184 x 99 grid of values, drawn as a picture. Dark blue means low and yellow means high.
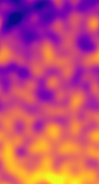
The ninth with the lowest average is the top left. No single row or column stands out from its neighbours. The field is smooth, with broad soft blobs. Values rise toward the bottom. The ninth with the highest average is the bottom middle. The values follow a bell shape. No regular stripes run through it.
